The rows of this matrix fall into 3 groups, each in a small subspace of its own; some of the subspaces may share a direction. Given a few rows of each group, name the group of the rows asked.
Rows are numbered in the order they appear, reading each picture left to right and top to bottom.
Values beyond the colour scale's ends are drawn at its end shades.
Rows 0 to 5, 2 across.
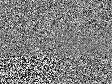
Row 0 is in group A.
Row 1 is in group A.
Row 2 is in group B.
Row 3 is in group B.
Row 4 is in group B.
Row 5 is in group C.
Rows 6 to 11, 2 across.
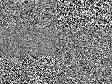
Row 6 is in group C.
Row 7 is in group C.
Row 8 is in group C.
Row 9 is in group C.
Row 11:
C
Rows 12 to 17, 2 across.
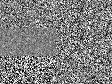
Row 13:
A
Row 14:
B
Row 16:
A
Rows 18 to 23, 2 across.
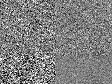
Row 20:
A
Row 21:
C
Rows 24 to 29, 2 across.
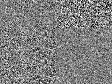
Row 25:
A
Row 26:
A
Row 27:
C
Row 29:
C
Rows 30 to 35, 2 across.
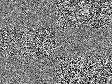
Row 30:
B
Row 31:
C
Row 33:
A
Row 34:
A
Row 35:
A
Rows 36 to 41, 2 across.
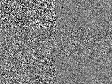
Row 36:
A
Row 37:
B
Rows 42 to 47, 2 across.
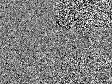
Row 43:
C
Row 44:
C
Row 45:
C
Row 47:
A
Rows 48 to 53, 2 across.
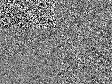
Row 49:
A
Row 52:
A
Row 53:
B
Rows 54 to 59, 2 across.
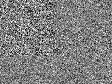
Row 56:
A
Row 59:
B
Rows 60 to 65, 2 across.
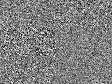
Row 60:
C
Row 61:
B
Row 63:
C
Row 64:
A
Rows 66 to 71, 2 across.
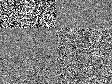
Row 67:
B
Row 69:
C
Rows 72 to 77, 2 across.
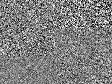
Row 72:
B
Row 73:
A
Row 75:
A
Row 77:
A
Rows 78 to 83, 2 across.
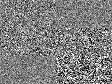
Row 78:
A
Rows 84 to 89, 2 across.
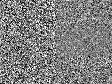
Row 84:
C
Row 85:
B
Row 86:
B
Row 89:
A
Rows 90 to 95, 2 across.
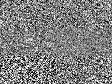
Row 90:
C
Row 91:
B
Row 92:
C
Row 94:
B
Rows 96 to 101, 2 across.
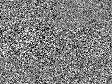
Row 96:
B
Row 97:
A
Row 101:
A
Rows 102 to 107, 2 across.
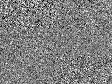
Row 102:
B
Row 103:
C
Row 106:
B
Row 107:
A
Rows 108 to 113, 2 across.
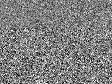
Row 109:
A
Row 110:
C
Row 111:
A
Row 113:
B
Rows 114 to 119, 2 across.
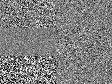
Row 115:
B
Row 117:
C
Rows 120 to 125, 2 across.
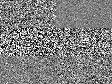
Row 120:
B
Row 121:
C
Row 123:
C
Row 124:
C
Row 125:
A
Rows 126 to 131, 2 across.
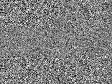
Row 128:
A
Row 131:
C
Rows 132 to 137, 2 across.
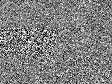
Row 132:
C
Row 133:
C
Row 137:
C
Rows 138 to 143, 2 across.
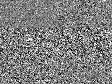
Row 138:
B
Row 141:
C
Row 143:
B
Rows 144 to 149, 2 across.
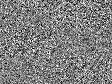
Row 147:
C
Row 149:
B
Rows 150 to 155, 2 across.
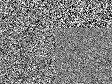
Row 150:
B
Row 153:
A
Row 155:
A
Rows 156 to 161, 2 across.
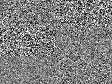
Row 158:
C
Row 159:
A
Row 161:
C
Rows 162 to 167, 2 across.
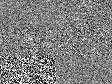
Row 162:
C
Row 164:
C
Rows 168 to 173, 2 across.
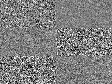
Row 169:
A
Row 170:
C
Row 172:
C
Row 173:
B
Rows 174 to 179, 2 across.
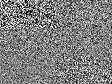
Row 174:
C
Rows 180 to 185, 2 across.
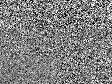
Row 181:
B
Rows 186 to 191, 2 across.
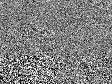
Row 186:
C
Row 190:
C
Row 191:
C
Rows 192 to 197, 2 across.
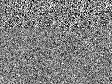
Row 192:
A
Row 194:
A
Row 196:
C
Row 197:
B
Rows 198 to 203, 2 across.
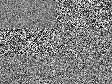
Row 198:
A
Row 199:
C
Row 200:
B
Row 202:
B
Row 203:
B
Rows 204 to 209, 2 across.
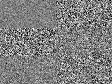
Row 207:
C
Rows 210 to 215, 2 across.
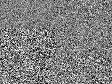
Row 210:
A
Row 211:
C
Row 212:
A
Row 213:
A
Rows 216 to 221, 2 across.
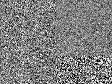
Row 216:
A
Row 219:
B
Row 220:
C
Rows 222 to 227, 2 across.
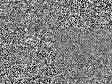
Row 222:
B
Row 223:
A
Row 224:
C
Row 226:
A
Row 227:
A
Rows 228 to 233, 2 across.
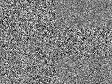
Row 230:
B
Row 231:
B
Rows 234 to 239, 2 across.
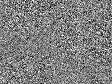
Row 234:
A
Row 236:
B
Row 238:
C
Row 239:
A
